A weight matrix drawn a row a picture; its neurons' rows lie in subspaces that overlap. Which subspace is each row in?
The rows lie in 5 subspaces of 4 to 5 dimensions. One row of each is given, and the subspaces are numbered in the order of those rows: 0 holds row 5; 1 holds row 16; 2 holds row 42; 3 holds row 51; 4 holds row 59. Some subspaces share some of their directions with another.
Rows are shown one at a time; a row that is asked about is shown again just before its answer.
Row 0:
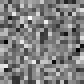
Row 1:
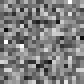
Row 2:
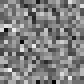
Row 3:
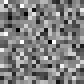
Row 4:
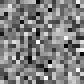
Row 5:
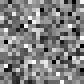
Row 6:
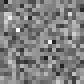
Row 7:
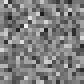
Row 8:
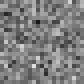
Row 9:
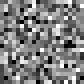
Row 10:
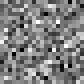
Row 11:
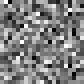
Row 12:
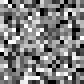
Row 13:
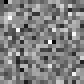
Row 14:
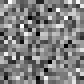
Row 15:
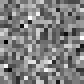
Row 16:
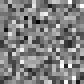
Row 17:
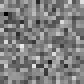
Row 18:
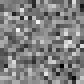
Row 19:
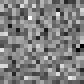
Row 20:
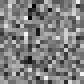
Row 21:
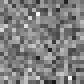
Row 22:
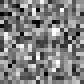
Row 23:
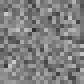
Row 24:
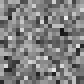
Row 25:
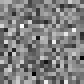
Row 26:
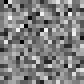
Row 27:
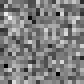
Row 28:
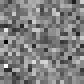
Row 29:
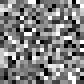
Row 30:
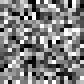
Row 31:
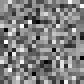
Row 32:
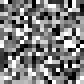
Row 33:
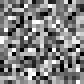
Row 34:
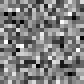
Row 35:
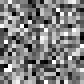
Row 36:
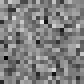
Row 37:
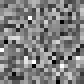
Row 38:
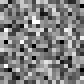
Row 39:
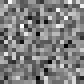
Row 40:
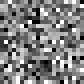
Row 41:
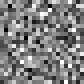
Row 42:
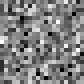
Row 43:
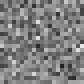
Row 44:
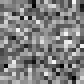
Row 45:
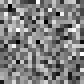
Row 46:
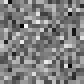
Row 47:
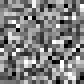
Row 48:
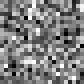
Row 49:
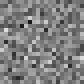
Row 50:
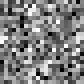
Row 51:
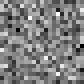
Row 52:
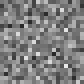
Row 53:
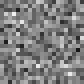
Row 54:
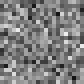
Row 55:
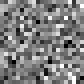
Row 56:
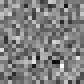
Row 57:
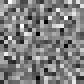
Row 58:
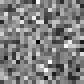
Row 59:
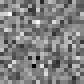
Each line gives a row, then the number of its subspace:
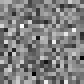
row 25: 0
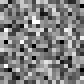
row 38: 0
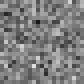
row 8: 4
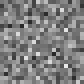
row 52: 4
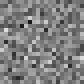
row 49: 4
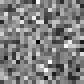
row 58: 1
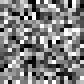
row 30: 0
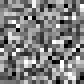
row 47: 4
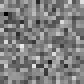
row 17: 4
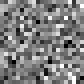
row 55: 1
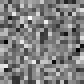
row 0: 2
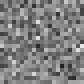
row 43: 3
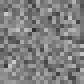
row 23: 2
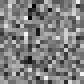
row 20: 2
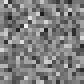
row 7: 3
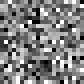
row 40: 0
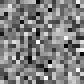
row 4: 1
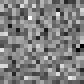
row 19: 3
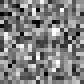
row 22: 4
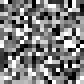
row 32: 3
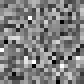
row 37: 4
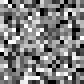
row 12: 0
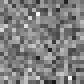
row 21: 0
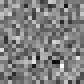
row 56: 4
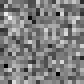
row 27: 4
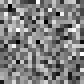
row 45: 1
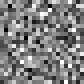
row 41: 1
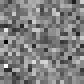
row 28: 0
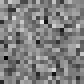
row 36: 1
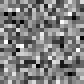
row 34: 4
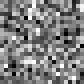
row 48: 2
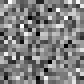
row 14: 1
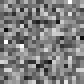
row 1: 4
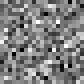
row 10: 2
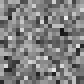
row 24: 1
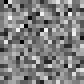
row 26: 3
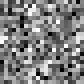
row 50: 2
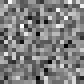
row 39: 1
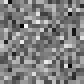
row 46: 3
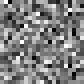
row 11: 3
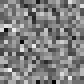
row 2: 0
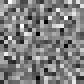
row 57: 1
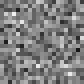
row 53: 4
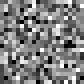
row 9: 2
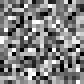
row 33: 2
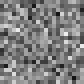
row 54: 0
